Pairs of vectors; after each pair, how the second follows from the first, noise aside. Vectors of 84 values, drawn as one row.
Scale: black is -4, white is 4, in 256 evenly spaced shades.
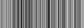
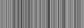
shrunk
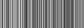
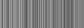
shrunk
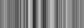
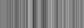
shrunk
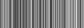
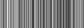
reversed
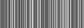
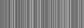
shrunk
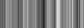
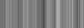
shrunk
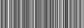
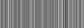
shrunk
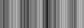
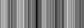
reversed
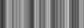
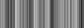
reversed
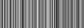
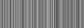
shrunk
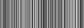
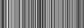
reversed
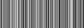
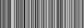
reversed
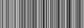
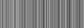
shrunk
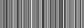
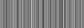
shrunk
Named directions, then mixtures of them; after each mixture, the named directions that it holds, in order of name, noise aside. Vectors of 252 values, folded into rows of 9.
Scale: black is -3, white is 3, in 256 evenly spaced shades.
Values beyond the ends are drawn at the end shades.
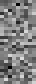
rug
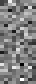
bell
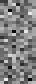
bell, rug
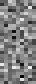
bell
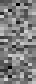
rug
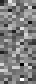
bell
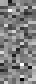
bell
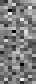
bell, rug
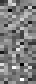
bell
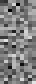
bell, rug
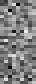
bell, rug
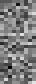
rug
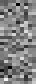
rug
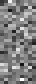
bell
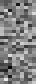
rug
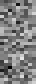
rug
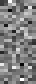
bell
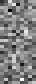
bell, rug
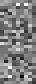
rug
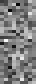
bell, rug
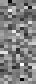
bell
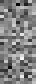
rug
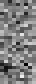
bell, rug
